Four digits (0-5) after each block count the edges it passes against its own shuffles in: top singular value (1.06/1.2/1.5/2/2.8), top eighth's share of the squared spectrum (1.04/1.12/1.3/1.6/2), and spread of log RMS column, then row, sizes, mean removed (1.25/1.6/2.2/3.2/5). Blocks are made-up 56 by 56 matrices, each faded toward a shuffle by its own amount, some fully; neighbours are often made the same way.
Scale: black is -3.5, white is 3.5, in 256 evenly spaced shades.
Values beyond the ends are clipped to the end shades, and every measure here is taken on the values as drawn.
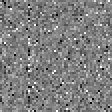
3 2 1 0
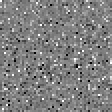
0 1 0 0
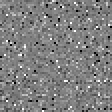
2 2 0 1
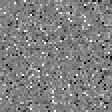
1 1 0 0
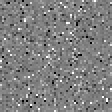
1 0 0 0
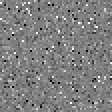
2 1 0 0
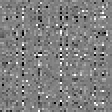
4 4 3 2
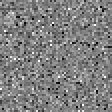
3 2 0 1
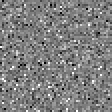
2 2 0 1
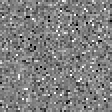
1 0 0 0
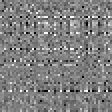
4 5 2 3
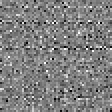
4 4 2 3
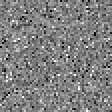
0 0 0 0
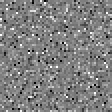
0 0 0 0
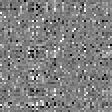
4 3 2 2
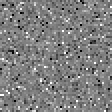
0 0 0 0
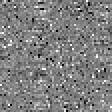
3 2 1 0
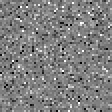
2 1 0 0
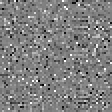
3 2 0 1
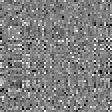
4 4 2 2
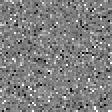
0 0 0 0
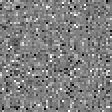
4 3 1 2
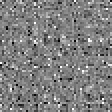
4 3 1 1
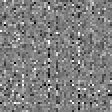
2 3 3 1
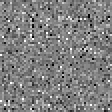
2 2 1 1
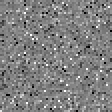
0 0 0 0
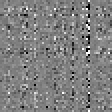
3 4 3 2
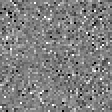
1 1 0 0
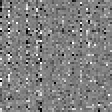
2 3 3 2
